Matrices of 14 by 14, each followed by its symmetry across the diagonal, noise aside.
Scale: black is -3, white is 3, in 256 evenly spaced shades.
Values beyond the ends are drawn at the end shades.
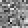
neither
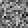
neither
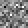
neither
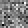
antisymmetric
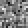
antisymmetric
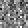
neither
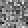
antisymmetric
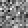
antisymmetric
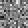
antisymmetric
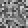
antisymmetric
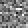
neither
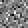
antisymmetric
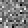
neither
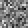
neither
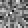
antisymmetric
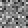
antisymmetric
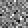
antisymmetric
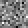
antisymmetric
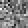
antisymmetric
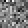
neither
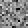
neither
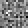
neither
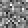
neither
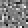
antisymmetric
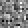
antisymmetric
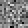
neither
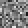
antisymmetric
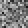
neither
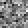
neither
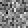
neither
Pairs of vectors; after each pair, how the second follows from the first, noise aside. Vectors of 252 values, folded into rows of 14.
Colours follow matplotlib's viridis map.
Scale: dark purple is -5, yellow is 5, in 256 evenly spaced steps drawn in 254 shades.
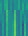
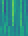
reversed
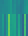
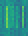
wrapped around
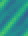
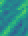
wrapped around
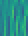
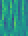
reversed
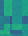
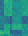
copied
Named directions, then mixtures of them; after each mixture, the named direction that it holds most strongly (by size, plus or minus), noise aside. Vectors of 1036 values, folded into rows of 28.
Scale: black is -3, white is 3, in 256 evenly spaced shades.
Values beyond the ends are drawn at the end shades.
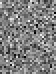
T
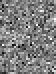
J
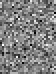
T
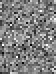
J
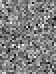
J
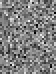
T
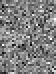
J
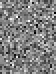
T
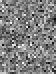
J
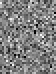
T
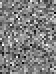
T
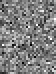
J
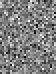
T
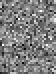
J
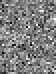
J
